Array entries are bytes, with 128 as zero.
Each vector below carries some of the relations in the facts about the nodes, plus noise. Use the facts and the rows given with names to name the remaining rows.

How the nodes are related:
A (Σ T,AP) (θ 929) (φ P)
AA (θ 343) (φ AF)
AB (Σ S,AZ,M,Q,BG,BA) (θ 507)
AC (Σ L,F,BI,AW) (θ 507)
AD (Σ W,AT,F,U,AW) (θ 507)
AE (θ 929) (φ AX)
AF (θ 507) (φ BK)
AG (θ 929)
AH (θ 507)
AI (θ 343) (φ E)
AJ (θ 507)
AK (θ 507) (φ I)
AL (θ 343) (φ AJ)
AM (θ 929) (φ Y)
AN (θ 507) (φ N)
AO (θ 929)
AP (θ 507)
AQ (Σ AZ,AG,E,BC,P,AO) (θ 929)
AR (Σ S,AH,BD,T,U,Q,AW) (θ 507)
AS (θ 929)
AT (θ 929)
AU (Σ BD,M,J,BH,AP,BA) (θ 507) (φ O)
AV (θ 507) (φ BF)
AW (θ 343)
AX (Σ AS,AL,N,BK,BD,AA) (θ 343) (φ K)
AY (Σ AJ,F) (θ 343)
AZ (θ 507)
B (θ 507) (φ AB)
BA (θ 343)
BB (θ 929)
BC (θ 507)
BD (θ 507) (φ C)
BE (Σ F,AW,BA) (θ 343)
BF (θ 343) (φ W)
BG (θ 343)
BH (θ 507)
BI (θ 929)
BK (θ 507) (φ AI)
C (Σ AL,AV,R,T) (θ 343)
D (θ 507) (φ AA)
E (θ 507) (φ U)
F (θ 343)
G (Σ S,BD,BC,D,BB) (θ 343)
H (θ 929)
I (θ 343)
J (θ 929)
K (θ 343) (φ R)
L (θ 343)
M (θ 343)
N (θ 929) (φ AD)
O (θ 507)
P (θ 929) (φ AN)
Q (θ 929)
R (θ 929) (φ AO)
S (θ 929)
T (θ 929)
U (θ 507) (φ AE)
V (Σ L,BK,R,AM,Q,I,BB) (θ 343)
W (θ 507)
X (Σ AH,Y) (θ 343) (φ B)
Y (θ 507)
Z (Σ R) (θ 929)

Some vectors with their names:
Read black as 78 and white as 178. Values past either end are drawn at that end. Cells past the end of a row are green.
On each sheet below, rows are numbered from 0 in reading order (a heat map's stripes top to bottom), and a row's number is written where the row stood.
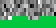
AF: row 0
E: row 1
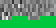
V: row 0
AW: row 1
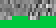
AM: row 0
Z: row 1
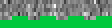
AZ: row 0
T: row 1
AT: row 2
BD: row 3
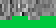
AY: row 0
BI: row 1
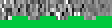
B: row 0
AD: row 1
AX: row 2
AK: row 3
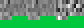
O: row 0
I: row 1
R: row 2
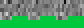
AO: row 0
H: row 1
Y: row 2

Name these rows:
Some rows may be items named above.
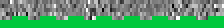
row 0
U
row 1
T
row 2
D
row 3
B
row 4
AO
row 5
AS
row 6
AF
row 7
C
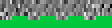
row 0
G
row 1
AO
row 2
AO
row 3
K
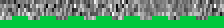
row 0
N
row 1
K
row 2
AR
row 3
AI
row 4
BF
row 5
AL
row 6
AP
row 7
AR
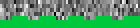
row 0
A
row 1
E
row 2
G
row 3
W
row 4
X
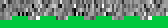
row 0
AQ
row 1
AF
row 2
AB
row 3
BE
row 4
F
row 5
AA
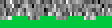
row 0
BK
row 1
AU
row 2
AE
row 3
AN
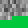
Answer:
AV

